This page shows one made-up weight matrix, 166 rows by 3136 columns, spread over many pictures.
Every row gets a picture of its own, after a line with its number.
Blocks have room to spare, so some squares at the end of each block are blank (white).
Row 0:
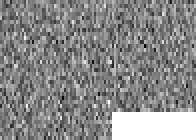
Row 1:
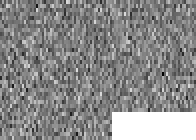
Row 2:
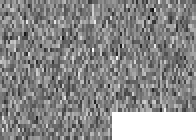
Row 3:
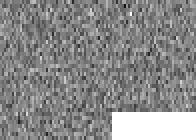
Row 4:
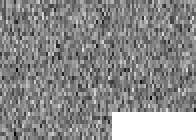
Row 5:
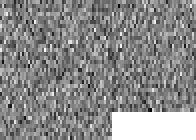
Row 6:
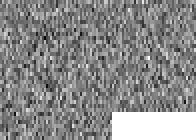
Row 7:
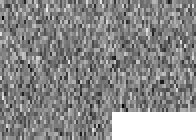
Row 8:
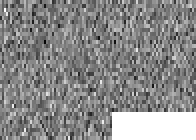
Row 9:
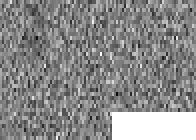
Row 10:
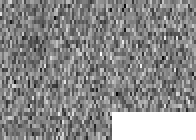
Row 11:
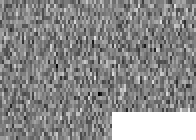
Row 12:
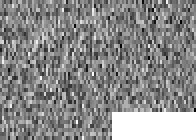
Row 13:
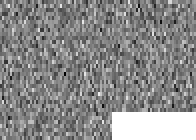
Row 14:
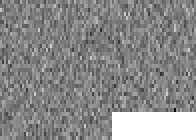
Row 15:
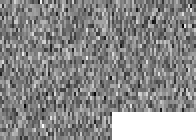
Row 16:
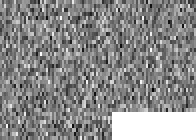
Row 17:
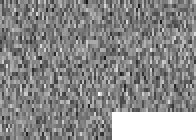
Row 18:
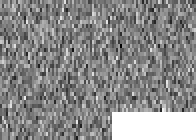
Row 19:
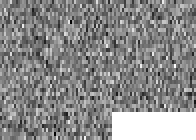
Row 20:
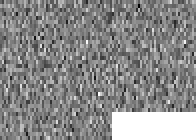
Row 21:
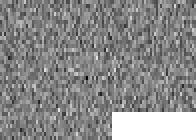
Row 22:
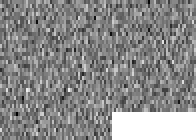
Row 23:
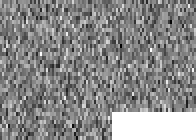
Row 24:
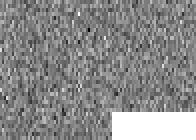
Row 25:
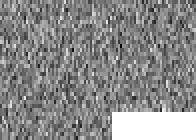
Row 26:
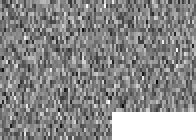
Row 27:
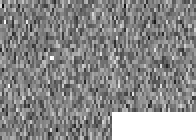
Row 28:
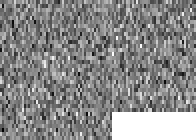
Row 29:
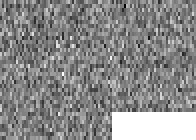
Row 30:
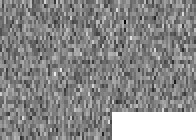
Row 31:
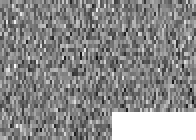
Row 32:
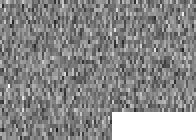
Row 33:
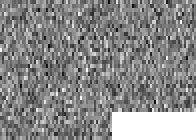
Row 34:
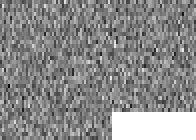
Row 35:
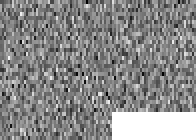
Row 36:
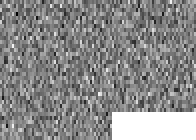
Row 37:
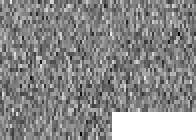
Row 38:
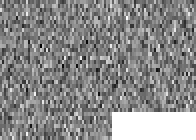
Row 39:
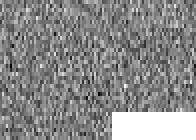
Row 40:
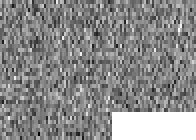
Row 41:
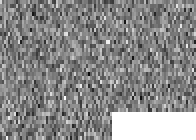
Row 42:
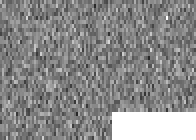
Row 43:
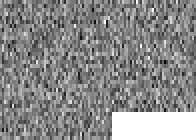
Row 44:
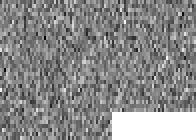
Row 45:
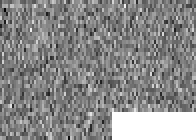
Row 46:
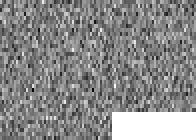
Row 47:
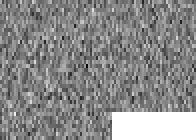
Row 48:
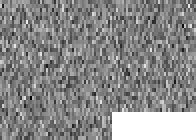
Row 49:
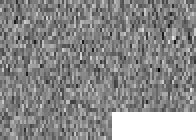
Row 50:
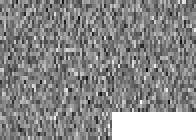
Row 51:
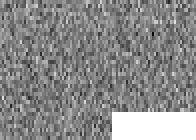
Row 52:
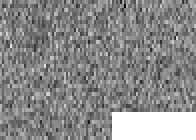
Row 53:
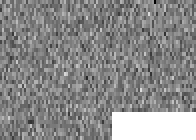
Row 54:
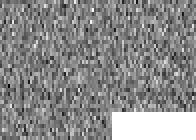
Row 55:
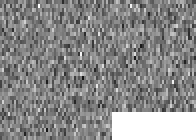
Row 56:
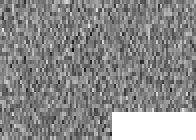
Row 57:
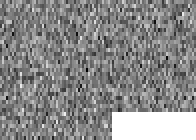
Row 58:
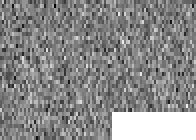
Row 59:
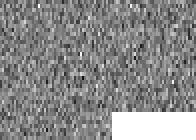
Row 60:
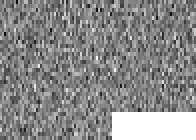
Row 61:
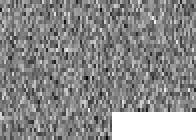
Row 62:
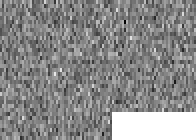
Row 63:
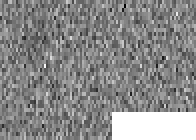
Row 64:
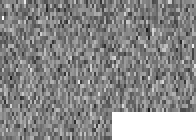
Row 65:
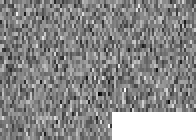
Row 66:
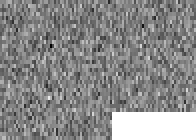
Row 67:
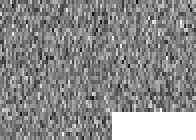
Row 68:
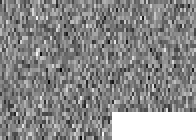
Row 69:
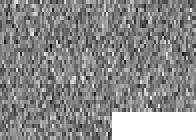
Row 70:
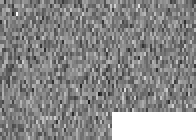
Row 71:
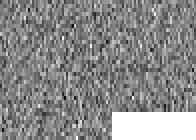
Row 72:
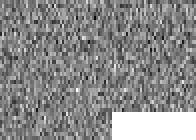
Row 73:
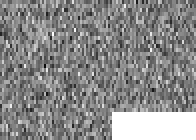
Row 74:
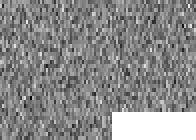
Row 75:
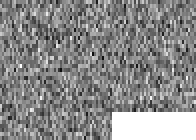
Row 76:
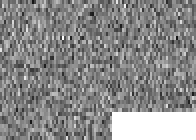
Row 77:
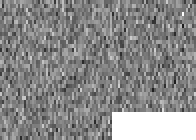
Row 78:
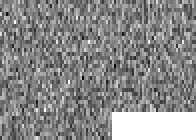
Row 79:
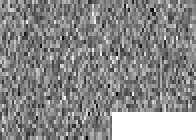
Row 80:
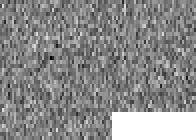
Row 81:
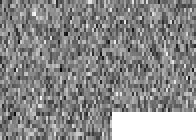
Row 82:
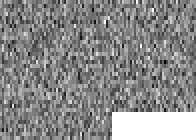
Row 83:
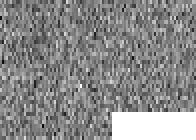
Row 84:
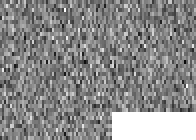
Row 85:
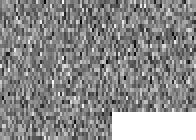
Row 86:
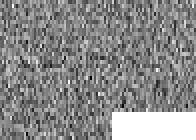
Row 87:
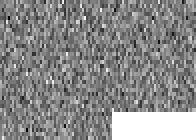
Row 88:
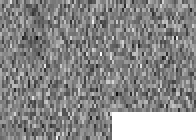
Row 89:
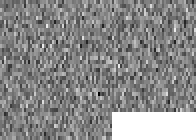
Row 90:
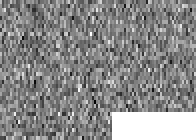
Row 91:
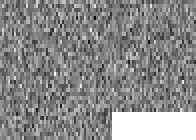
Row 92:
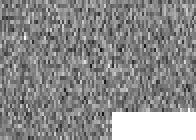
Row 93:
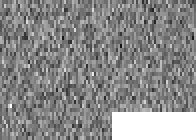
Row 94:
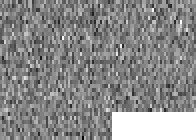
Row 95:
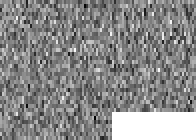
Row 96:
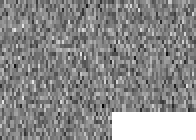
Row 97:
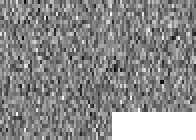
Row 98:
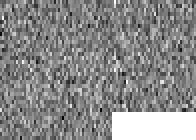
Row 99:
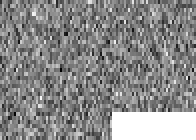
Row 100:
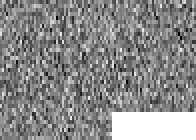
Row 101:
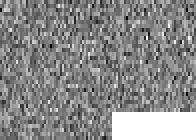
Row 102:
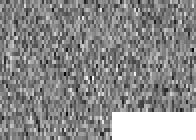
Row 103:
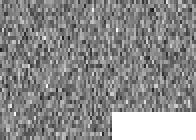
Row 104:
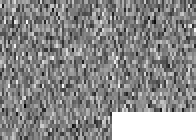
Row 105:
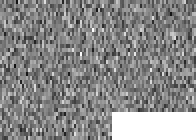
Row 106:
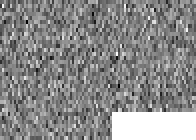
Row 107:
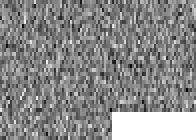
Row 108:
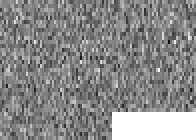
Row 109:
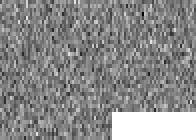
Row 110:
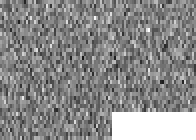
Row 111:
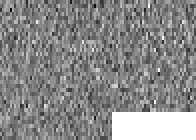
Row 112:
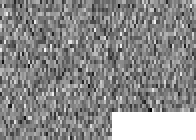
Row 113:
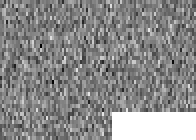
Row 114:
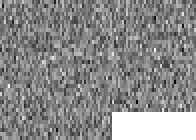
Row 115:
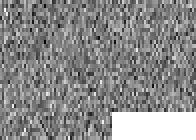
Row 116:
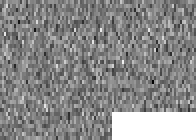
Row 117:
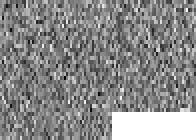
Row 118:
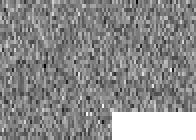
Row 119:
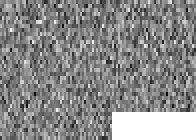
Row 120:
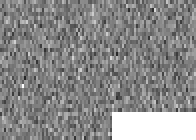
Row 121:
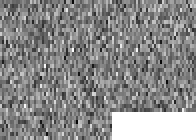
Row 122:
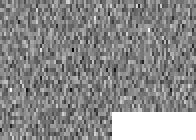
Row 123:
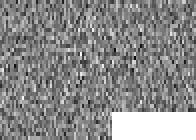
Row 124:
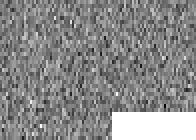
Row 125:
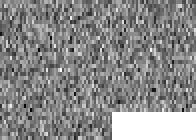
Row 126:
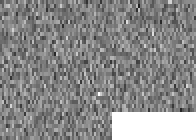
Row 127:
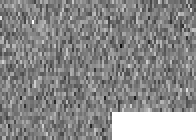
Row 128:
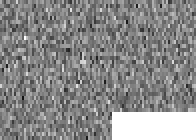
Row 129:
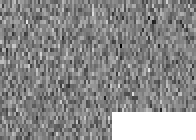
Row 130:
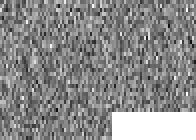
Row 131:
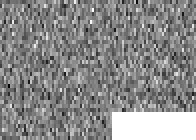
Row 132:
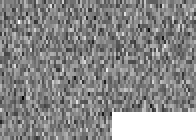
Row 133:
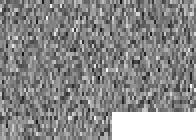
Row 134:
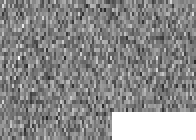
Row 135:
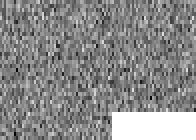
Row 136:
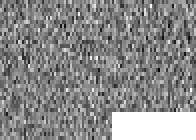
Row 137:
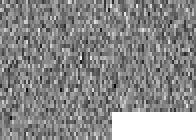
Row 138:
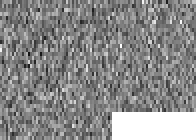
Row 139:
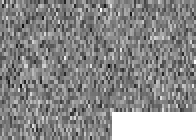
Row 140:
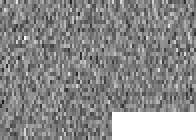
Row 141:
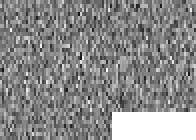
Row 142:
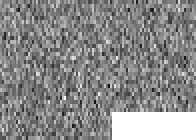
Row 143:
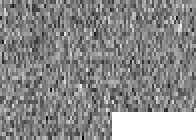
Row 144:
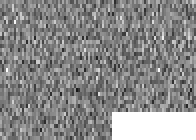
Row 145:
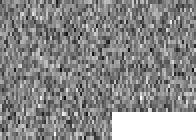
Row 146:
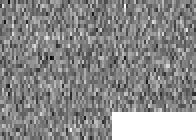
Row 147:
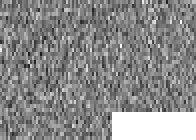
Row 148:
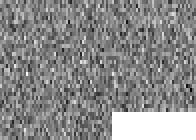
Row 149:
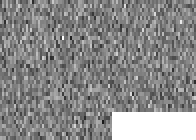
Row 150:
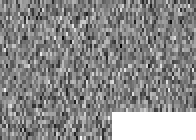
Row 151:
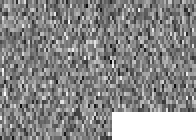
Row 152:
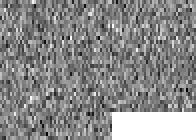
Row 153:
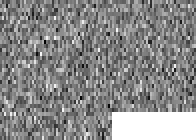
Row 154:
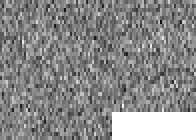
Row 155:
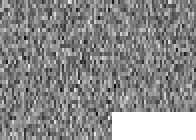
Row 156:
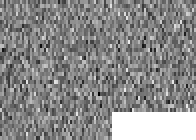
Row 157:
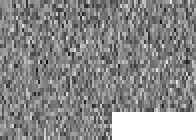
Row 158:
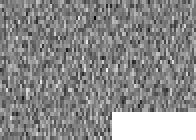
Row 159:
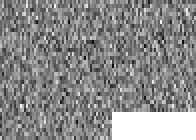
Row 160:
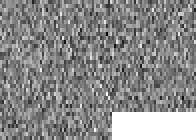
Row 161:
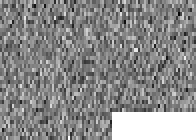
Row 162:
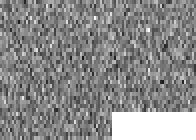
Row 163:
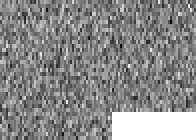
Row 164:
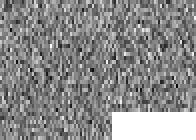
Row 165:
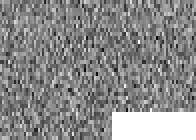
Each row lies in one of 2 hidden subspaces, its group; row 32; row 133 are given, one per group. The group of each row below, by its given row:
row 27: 32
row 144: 133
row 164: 133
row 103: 32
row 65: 133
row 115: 32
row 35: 133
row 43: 32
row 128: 133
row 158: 133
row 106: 32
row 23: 32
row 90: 32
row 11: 133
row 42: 32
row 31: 133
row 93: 32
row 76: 32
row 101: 133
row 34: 32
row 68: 32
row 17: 133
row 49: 133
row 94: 32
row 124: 32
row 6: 32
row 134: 133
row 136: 133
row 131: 32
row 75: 32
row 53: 133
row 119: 133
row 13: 133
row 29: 32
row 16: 32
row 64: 133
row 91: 133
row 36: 133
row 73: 32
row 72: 133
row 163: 32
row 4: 32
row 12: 32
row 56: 133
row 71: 32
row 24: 32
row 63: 32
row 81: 32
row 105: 133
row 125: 32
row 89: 133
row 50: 133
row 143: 32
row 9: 32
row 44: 32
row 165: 133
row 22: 133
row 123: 133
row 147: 32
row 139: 133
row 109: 133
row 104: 32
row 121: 32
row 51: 133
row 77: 32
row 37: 133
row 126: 133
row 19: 32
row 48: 32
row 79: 32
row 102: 133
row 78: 133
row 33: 32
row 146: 32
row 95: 133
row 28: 32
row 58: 133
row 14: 133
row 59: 133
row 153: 32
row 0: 133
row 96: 133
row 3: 32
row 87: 133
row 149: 32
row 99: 32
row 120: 32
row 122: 133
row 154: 133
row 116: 133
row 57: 32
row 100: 133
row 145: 32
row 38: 133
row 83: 32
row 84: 133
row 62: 32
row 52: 32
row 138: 32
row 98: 133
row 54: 32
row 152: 32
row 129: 32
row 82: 32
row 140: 133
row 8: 32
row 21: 133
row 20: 133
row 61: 133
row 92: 133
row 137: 133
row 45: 32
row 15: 32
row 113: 133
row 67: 32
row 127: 32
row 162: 133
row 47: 32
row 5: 32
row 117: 133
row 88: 32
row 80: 32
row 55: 133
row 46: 133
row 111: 133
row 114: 32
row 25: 32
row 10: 32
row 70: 133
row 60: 133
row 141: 133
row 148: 133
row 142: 32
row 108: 133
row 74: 32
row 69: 32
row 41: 32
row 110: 133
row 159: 133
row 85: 133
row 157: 133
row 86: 133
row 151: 133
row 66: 32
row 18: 32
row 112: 32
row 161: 32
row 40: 32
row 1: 133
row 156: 133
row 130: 133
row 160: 32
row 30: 32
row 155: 133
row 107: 32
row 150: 32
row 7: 133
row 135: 32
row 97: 133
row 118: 32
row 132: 133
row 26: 133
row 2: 32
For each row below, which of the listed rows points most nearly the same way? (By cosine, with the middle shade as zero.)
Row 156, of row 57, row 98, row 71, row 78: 98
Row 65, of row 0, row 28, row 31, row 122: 0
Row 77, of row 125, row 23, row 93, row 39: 125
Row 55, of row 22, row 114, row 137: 137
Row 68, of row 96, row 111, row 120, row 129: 120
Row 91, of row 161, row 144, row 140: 161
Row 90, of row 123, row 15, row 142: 142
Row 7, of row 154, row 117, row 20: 117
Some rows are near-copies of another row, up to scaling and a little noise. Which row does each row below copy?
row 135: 4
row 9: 88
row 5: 112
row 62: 30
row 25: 18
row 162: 110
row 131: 54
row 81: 99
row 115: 8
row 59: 55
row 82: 43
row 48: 74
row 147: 138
